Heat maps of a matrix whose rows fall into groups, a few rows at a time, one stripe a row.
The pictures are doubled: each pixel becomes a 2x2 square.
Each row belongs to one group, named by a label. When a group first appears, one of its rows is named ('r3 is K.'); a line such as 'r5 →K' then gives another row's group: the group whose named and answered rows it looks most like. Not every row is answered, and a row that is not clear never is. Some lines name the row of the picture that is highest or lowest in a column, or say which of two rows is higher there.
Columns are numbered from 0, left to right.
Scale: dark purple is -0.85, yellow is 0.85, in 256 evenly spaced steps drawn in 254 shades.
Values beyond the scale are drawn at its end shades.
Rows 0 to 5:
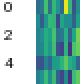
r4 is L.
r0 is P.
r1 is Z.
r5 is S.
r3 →S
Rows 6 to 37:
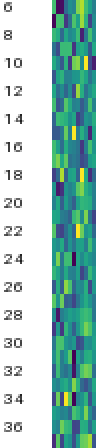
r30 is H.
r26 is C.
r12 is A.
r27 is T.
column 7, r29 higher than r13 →Yes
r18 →P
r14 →H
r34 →C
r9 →Z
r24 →C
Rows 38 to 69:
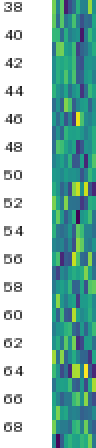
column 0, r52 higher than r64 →Yes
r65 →S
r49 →S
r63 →T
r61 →S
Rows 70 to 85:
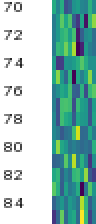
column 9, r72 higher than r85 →Yes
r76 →S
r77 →Z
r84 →P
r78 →Z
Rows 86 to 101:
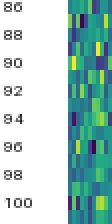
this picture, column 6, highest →93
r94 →L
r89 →P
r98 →L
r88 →L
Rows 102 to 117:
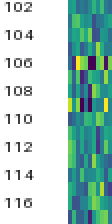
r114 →C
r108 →A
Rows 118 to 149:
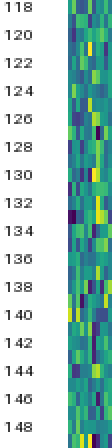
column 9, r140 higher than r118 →No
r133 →L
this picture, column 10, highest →138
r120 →L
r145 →S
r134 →H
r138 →S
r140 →T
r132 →P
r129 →P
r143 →H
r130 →A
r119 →Z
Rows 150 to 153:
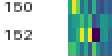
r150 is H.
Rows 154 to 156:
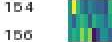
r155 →Z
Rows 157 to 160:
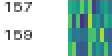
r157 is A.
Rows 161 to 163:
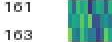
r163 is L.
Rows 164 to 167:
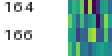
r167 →T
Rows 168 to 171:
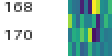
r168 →A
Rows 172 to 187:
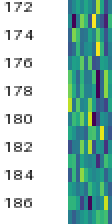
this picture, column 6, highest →173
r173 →Z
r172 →P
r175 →P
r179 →T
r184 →C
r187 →L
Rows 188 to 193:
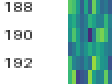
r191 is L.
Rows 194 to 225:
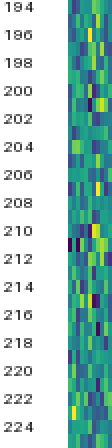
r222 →S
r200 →H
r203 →L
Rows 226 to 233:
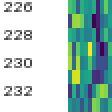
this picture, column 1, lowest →229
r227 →H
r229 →T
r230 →T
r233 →A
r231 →H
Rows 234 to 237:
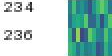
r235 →S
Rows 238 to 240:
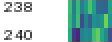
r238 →T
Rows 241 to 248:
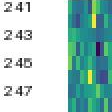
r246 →T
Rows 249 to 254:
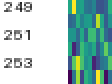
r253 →H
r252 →L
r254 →P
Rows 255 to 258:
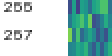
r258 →S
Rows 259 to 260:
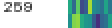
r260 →H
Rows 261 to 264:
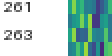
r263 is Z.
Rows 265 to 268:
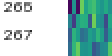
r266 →Z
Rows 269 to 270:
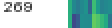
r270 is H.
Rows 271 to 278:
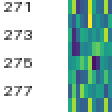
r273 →L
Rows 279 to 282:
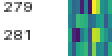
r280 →Z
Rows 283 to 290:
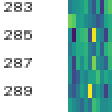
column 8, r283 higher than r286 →No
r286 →S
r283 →S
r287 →Z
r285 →Z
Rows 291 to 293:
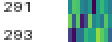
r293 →L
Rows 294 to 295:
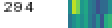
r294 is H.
